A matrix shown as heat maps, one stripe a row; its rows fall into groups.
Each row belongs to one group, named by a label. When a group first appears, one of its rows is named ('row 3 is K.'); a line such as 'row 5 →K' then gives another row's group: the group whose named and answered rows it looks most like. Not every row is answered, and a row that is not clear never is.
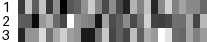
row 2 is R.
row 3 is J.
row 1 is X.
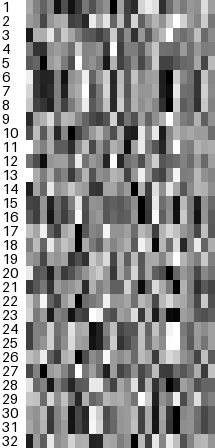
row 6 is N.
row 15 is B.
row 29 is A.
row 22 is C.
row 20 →N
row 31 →N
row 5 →R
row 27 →R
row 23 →N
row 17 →C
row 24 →J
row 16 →B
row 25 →J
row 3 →J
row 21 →B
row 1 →X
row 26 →C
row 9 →J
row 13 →A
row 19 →X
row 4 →R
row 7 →N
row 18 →A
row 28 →N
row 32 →J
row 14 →J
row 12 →R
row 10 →X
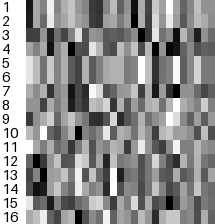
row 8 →X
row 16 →C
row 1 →J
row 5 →A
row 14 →R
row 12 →R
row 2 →J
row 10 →C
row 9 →J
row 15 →N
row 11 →A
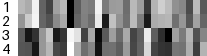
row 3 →R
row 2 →C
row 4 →R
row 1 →C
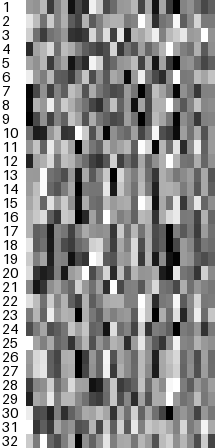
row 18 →N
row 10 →R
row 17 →N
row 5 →N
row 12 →J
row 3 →X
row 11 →A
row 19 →N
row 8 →J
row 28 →J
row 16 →C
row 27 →C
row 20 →N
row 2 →A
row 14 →C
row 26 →C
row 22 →A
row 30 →N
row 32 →C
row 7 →B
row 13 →C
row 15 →A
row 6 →A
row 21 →R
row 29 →J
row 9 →B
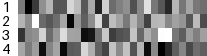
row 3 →J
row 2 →C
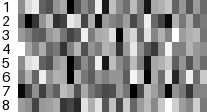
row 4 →A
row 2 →R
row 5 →C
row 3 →X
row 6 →A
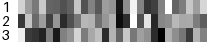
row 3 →N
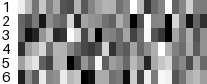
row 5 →C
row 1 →A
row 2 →B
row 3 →R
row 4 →J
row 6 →J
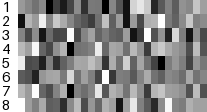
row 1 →X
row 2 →J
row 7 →C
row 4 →C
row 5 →N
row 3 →B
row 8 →A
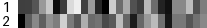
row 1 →R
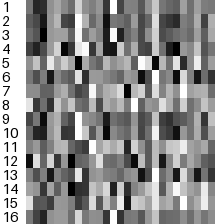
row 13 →B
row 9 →R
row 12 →X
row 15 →X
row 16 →R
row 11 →X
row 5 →A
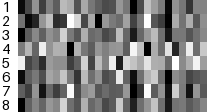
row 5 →X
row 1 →B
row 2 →R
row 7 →B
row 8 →B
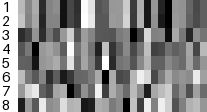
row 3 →B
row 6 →X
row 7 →C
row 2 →N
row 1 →N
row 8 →J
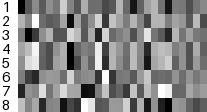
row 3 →R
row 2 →C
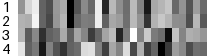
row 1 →C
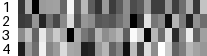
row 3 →A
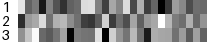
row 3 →C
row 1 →N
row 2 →J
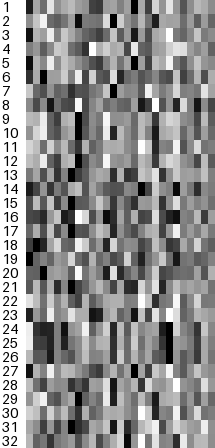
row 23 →J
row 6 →R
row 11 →A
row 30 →A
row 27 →J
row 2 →C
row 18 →R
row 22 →A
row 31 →X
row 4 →X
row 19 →B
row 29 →C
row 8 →B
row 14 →B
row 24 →N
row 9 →C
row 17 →X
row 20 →R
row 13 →X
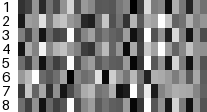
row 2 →J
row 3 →B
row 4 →J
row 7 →X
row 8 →B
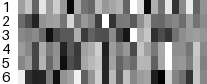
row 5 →X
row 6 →N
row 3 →X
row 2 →R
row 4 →X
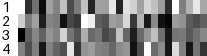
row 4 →B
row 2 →N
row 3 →B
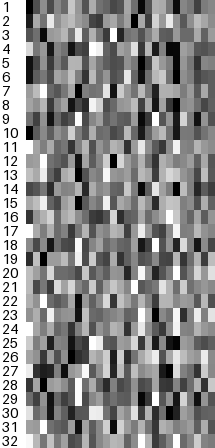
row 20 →A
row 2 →J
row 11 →A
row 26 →X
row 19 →R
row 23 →A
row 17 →A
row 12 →C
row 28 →R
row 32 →A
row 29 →B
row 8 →N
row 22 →C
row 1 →B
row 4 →N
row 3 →R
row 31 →C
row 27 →N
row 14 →B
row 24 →A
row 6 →B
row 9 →B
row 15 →C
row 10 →B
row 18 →B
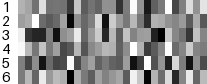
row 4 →A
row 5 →B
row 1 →A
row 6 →A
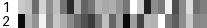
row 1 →A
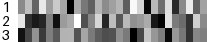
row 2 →N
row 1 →A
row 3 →B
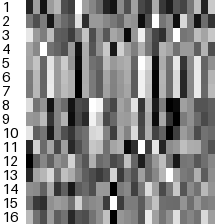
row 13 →J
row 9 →N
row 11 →X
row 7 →A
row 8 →N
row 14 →X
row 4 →C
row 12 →B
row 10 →N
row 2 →B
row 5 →A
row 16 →X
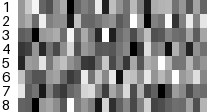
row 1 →C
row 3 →R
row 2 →A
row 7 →N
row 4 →B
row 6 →X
